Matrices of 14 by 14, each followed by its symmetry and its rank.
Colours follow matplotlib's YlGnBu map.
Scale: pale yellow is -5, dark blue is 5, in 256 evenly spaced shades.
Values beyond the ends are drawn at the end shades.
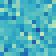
antisymmetric, full rank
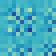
symmetric, rank three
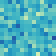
antisymmetric, full rank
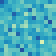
symmetric, full rank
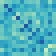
symmetric, full rank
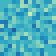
antisymmetric, full rank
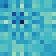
symmetric, rank three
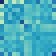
symmetric, rank three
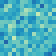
symmetric, full rank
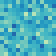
antisymmetric, full rank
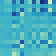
neither, rank two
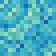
symmetric, full rank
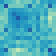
symmetric, rank three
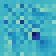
symmetric, rank three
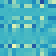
neither, rank two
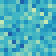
antisymmetric, full rank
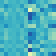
neither, rank two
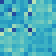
symmetric, rank three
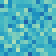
antisymmetric, full rank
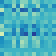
neither, rank two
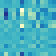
neither, rank two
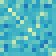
symmetric, full rank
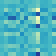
neither, rank two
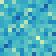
symmetric, full rank
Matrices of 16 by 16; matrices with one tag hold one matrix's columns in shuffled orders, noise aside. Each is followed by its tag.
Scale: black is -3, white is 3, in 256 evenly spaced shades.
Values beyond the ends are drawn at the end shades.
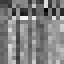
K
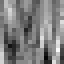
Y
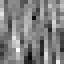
Y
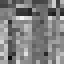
K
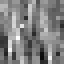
Y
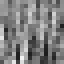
Y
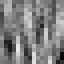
Y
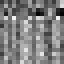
K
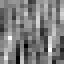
Y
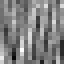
Y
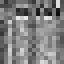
K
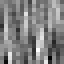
Y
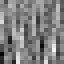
Y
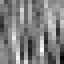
Y
